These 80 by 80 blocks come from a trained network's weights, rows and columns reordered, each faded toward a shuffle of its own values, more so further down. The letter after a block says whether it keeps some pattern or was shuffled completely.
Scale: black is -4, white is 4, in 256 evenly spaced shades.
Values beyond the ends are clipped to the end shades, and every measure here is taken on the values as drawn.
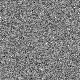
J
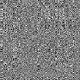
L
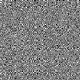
L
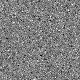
J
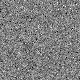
J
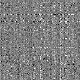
L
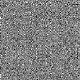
L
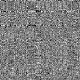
L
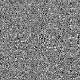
L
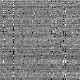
L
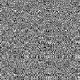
L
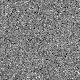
J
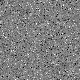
J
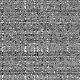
L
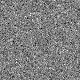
J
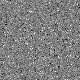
J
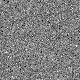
J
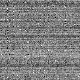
L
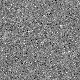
J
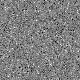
J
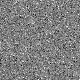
J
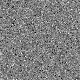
J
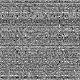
L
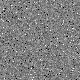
J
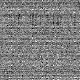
L
